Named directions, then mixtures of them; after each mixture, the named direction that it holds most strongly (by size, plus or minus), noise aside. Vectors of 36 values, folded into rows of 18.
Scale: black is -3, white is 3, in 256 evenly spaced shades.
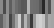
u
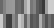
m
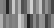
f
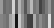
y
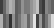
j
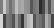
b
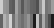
j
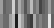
y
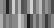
f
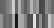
y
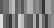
m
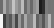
b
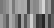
u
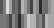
f
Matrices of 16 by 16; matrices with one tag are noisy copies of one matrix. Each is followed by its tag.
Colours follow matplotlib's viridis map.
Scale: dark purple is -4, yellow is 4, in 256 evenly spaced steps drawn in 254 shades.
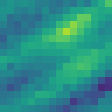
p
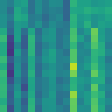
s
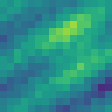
p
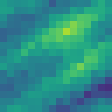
p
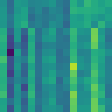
s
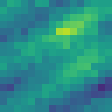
p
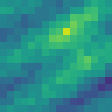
p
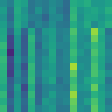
s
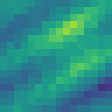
p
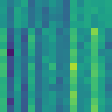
s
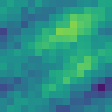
p
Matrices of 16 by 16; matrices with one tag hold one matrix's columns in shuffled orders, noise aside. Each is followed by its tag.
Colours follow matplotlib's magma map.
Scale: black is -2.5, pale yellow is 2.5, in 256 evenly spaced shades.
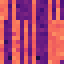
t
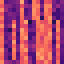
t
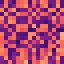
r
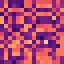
r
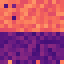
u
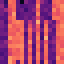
t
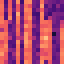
t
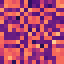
r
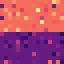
u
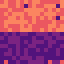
u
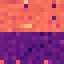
u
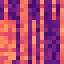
t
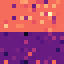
u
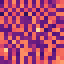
r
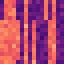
t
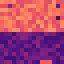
u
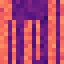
t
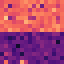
u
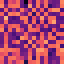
r
